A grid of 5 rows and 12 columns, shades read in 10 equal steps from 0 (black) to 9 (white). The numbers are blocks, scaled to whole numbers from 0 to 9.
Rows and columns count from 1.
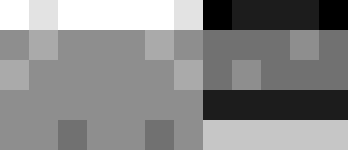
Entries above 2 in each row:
7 12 12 7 12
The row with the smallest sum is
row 4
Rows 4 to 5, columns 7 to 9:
5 1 1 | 5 7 7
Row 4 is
5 5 5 5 5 5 5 1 1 1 1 1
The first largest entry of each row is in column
1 2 1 1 8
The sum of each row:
64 58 58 40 68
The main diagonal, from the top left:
9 6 5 5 5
